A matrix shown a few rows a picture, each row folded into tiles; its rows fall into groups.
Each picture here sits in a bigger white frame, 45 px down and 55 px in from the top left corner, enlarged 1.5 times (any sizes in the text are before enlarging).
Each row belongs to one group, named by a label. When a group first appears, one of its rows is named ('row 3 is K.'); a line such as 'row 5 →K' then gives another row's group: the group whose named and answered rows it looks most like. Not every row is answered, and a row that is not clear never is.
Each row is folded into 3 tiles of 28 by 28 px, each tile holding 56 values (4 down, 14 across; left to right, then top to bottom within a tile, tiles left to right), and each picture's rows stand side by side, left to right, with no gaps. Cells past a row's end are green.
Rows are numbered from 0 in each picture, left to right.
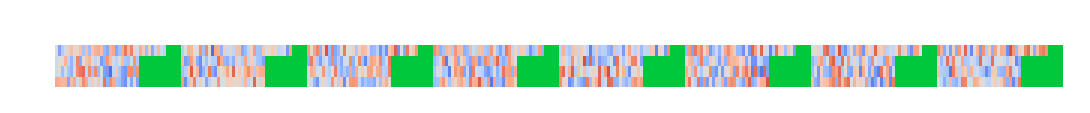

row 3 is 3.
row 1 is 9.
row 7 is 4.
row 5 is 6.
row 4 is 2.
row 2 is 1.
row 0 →3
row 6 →3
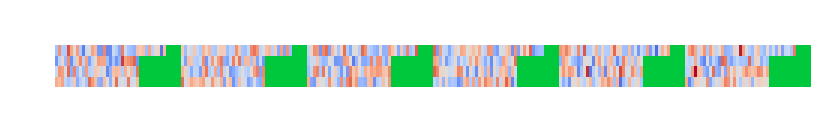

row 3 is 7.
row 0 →2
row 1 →3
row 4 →1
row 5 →9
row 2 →9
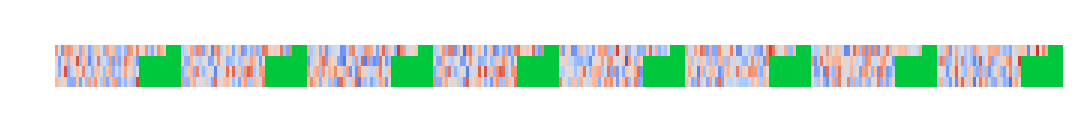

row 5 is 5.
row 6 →4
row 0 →4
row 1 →9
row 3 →9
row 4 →7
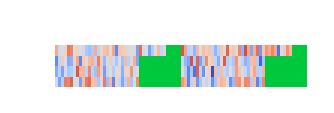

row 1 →4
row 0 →3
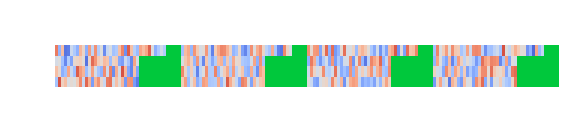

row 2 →1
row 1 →6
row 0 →7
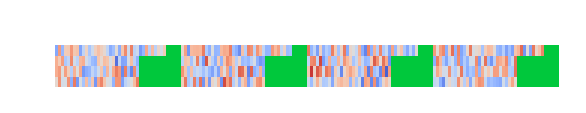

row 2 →2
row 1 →6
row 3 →1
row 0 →6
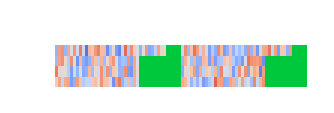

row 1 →2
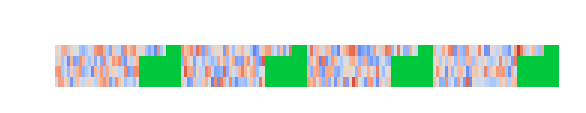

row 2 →6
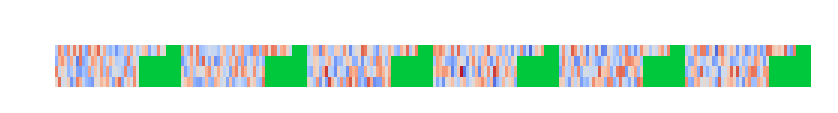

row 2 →9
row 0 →6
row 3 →1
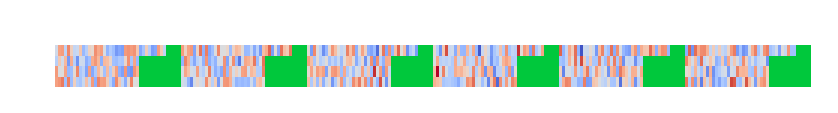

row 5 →6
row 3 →2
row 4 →4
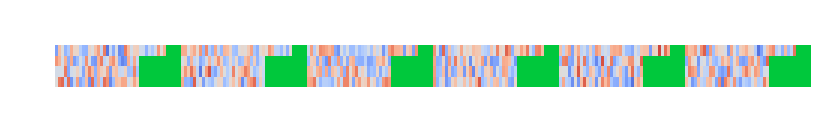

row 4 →1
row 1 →5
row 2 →2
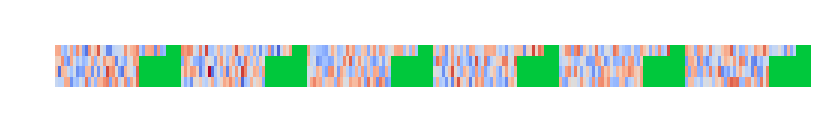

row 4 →9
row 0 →6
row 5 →6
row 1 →1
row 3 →1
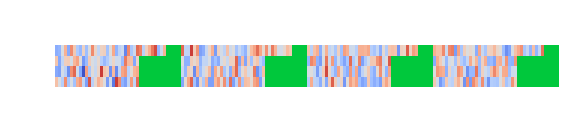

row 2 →1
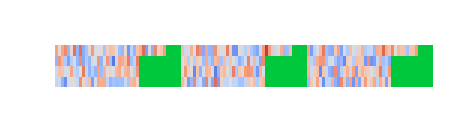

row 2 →4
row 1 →5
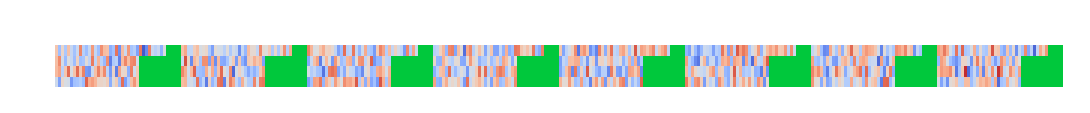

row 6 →7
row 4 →4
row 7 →1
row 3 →9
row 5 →7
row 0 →2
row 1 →2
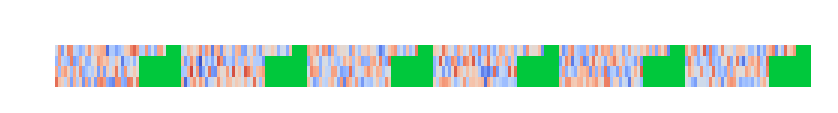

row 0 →6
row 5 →1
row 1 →9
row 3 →3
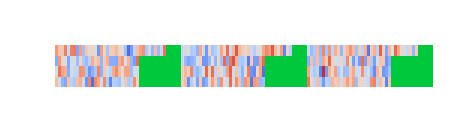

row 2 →4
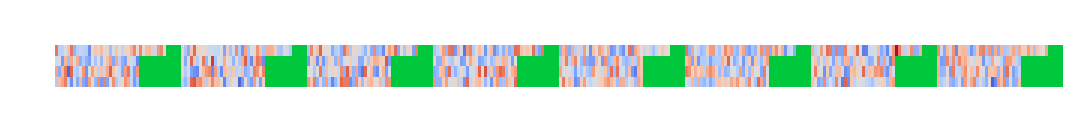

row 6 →5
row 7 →4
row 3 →9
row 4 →6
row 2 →2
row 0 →4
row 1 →3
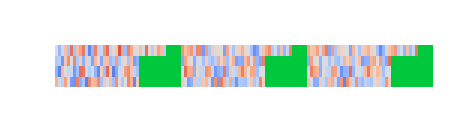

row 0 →4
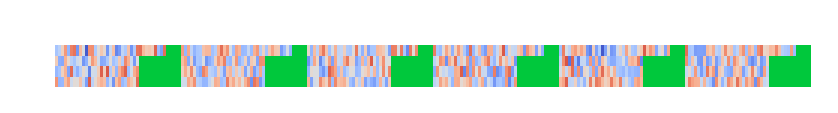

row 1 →7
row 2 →3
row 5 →7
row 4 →2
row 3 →3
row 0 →9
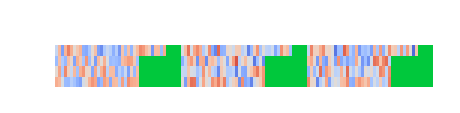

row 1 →3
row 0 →2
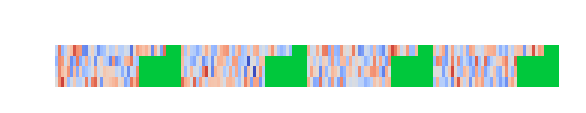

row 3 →1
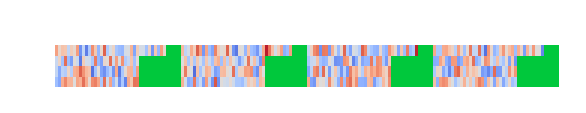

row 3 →3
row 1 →5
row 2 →9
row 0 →3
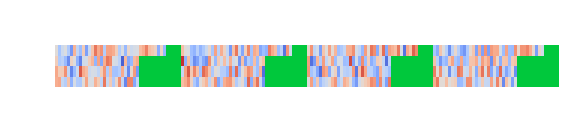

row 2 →4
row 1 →7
